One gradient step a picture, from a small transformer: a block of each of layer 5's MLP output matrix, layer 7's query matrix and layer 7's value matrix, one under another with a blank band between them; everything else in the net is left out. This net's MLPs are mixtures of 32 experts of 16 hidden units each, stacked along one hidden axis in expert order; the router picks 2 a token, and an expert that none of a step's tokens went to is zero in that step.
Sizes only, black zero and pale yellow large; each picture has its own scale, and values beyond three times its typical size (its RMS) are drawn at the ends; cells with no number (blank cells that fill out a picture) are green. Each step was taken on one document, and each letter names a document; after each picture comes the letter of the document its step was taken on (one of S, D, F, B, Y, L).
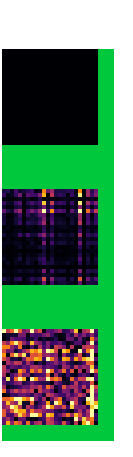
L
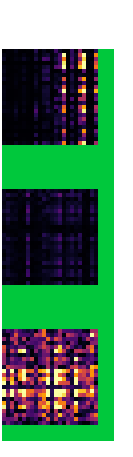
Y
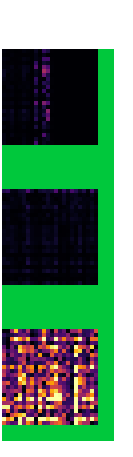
Y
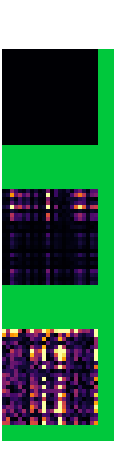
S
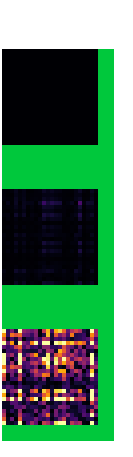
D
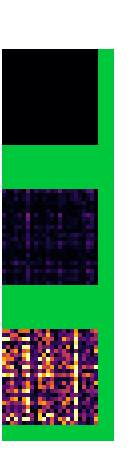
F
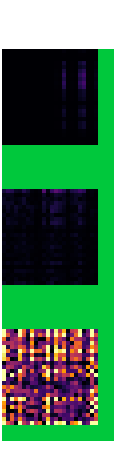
D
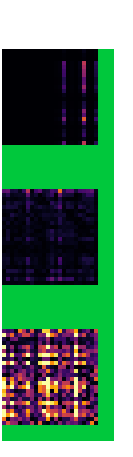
F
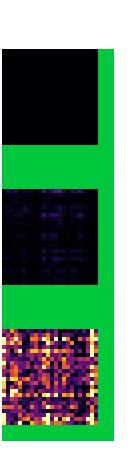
D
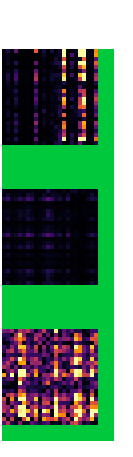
Y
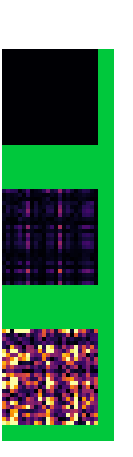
F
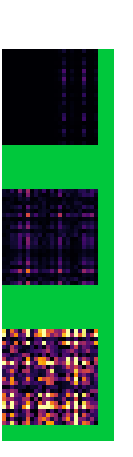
F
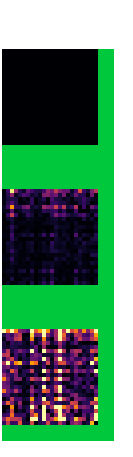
S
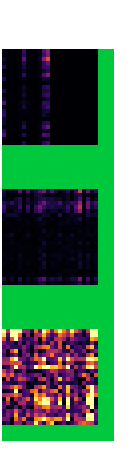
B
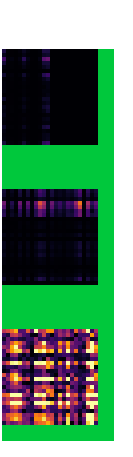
B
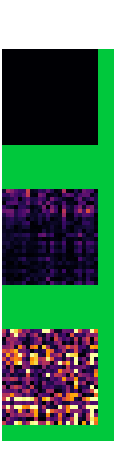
L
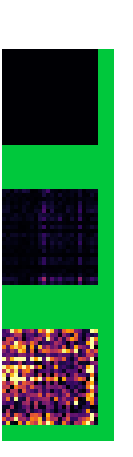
L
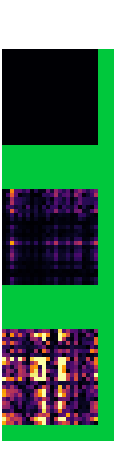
S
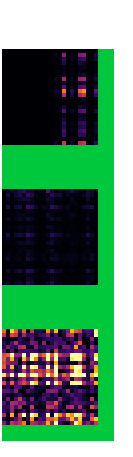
Y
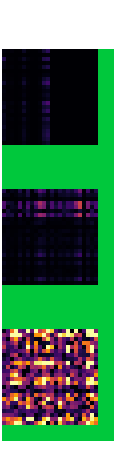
B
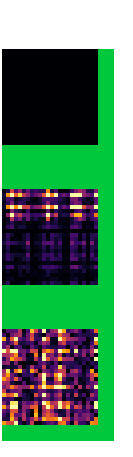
S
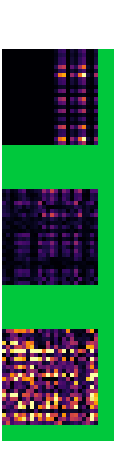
L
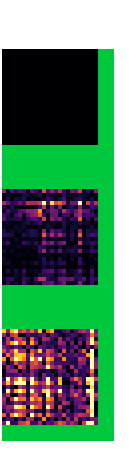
L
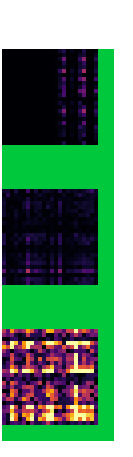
F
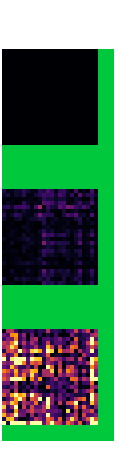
L
